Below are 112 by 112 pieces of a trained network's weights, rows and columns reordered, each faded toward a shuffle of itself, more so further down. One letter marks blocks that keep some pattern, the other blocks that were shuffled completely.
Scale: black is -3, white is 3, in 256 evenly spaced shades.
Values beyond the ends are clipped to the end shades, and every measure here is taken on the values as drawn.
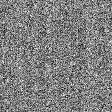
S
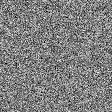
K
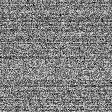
S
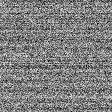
S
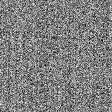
S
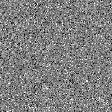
S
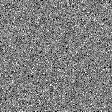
S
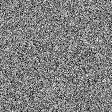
K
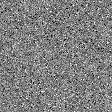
K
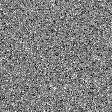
K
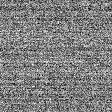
S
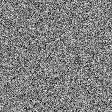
K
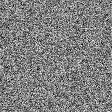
K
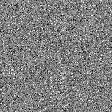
S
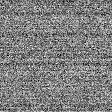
S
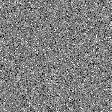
S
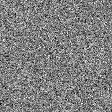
K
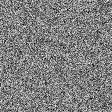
K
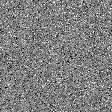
K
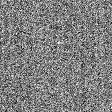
S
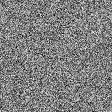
K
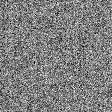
S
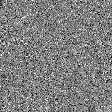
S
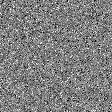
K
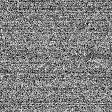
S
